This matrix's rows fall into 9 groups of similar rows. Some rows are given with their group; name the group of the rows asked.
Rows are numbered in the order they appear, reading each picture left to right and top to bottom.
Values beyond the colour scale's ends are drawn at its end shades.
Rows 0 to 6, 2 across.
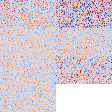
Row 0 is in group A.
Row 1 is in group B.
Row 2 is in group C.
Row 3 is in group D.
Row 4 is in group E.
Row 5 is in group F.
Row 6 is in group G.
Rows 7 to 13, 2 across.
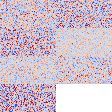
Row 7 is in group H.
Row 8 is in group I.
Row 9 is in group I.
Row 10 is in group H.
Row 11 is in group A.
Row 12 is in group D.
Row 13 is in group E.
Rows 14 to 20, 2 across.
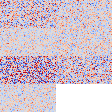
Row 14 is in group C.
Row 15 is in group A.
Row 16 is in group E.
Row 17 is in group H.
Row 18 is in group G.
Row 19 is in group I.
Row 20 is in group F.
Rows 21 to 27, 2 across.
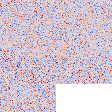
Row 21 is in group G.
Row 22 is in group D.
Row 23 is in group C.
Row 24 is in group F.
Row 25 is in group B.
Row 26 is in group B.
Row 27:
D
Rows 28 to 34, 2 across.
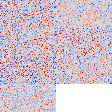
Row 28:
G
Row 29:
C
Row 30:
G
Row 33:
E
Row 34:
G
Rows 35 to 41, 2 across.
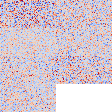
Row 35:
A
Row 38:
G
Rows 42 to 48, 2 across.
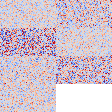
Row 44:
E
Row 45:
E
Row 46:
H
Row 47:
H
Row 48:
C
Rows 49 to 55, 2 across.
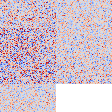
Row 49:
D
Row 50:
E
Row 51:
A
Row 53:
G
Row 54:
I
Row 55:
D
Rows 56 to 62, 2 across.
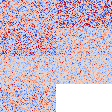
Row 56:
D
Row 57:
C
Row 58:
I
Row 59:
I
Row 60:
D
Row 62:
G
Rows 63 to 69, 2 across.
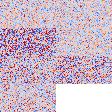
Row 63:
A
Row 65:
F
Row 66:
C
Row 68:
I
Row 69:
D
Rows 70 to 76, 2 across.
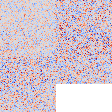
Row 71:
H
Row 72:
E
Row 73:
D
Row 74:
I
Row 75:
G
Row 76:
A
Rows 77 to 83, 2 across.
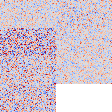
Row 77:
A
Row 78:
B
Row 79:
I
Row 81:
E
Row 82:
H
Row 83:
I
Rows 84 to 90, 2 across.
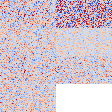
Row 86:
I
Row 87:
G
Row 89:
I
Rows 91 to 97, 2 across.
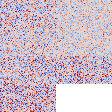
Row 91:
H
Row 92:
H
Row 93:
C
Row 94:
H
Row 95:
C
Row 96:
I
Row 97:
H
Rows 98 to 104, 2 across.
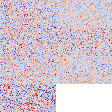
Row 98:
E
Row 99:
C
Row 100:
I
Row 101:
H
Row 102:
C
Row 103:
D
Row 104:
D
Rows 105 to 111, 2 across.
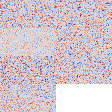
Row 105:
G
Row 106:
F
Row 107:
E
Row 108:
I
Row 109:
I
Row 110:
D
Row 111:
D
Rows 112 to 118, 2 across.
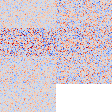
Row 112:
H
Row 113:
C
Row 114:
C
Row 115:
C
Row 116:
A
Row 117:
C
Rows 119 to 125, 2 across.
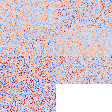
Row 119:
H
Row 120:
H
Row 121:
B
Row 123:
I
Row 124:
H
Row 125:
C
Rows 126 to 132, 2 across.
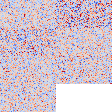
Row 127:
F
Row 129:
H
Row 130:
E
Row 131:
E
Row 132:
F
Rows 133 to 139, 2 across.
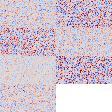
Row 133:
I
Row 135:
A
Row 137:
E
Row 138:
F
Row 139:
C
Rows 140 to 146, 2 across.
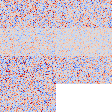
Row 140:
H
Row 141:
E
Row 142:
D
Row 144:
E
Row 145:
B
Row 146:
C
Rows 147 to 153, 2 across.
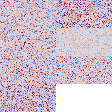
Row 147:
C
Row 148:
C
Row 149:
F
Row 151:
A
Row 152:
H
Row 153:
B
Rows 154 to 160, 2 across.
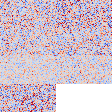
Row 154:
D
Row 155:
E
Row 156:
E
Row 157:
G
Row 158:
F
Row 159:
F
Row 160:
B
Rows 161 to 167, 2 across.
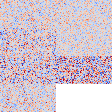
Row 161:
B
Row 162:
D
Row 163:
E
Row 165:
F
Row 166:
C
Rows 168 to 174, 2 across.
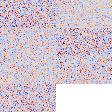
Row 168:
I
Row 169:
G
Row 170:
G
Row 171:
I
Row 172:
A
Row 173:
F
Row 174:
B
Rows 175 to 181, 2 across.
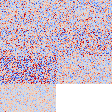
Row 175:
F
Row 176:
D
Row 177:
E
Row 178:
C
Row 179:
B
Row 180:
A
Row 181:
H
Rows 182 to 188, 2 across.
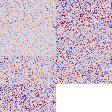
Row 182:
E
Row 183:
E
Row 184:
G
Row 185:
I
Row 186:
A
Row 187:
G
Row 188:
A
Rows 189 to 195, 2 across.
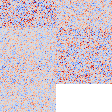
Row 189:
D
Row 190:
H
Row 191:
I
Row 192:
C
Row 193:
I
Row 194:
D
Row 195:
B
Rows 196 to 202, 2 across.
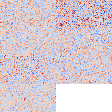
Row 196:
C
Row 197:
D
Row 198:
H
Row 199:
D
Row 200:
A
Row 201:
E
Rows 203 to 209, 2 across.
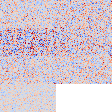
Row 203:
E
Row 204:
H
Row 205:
B
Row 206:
E
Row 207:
E
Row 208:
H
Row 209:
G
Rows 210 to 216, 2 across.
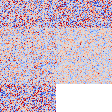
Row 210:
I
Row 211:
D
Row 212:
C
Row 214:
G
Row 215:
A
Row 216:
G
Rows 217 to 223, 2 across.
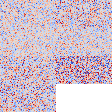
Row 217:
F
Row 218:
A
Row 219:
E
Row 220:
I
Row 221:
F
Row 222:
A
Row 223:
A
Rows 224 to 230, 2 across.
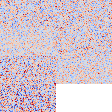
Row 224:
G
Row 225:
H
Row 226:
C
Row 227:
D
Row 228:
E
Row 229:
A
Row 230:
B
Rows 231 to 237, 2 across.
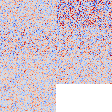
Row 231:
I
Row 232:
A
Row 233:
F
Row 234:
E
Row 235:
F
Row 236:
E
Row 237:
C
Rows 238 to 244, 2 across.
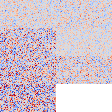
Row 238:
I
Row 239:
F
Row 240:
I
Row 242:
H
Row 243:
C
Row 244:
A
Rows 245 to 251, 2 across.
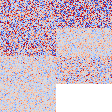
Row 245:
C
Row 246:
I
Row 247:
E
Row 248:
H
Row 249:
C
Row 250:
C
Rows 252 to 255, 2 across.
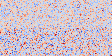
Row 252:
G
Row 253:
F
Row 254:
G
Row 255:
E
